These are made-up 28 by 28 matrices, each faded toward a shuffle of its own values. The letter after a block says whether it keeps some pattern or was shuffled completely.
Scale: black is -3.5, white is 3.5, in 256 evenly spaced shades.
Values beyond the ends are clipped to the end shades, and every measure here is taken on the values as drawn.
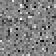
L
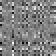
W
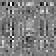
W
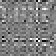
W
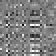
W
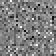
L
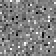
L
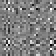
W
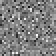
L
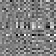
W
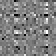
W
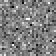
L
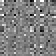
W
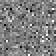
L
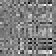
W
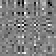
W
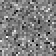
L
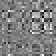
W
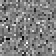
L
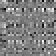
W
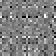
W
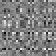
W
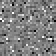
L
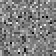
L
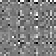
W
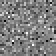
L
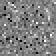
L
